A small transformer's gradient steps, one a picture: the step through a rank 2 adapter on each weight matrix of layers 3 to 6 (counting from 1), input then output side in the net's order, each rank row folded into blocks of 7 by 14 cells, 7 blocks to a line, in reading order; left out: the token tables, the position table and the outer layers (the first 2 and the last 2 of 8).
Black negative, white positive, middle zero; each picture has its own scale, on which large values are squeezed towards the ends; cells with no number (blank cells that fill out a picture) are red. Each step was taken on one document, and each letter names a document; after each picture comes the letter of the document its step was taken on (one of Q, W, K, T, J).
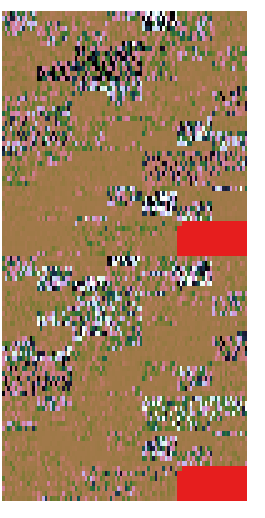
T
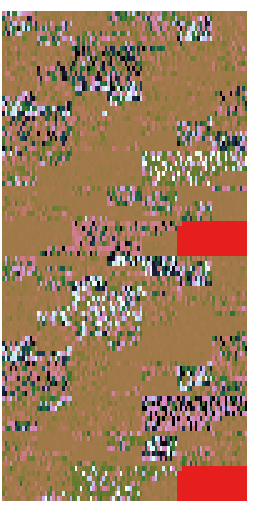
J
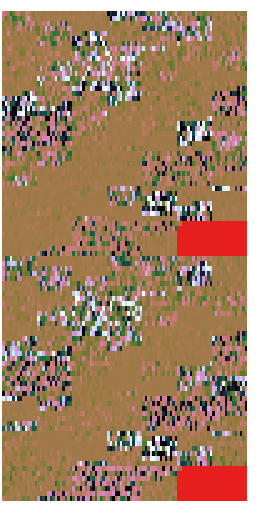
J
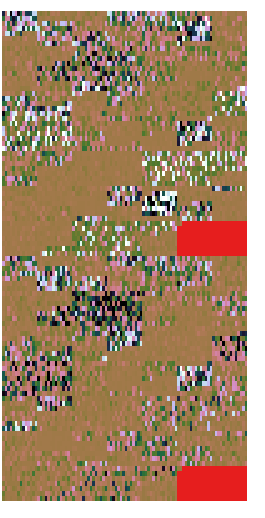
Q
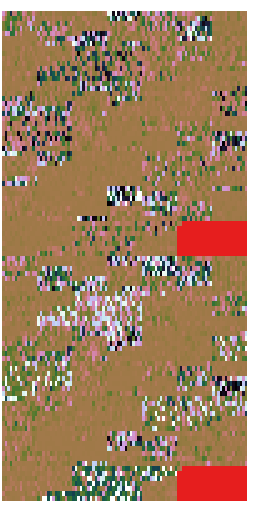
T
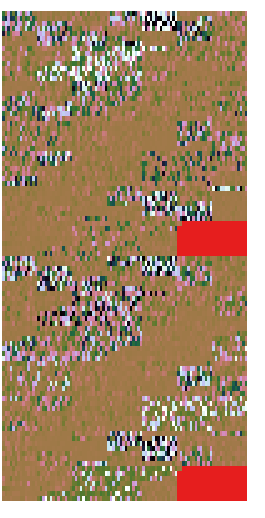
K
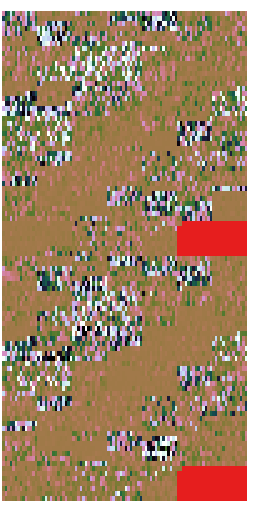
K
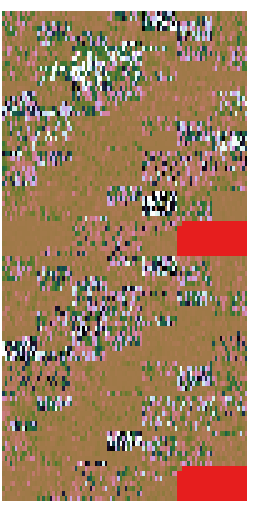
K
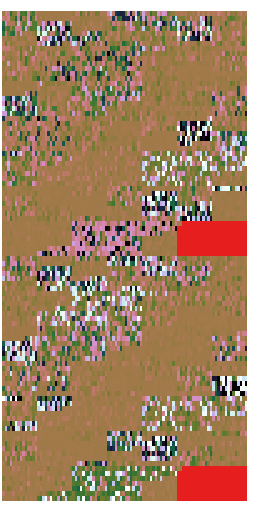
K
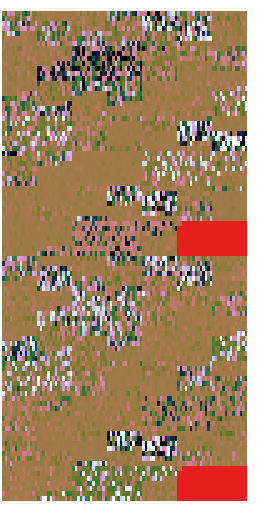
T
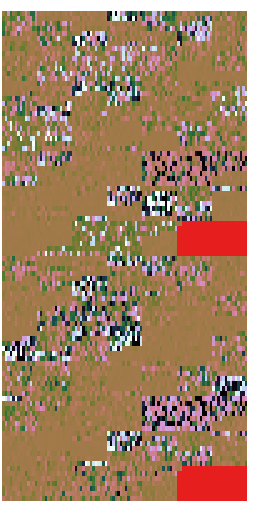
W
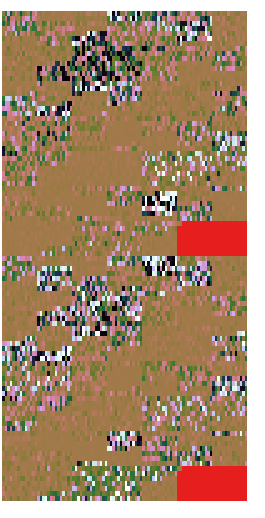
T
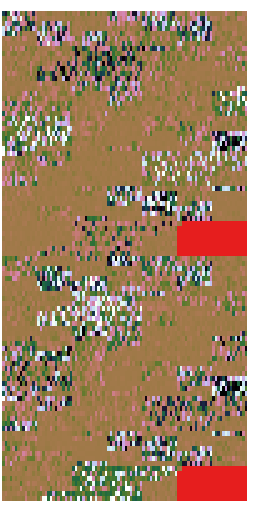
J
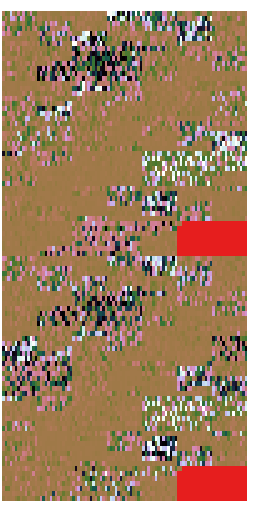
J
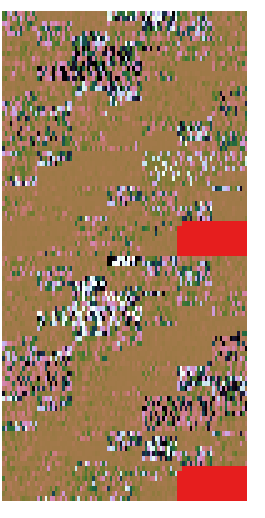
J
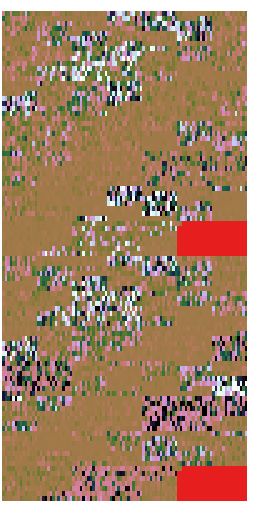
K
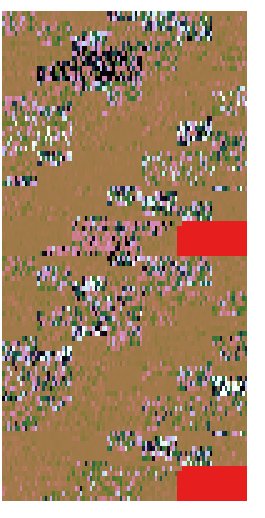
Q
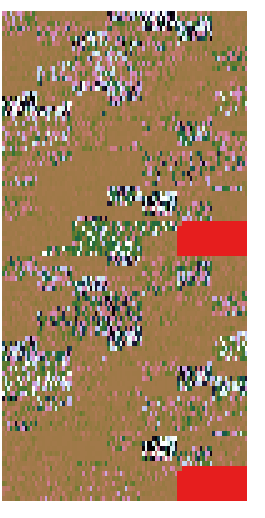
Q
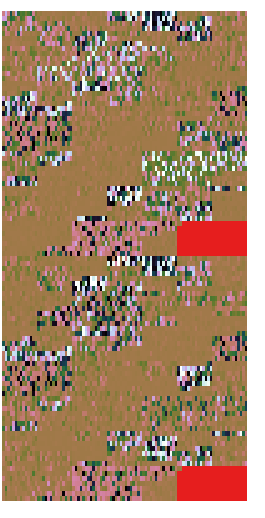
J
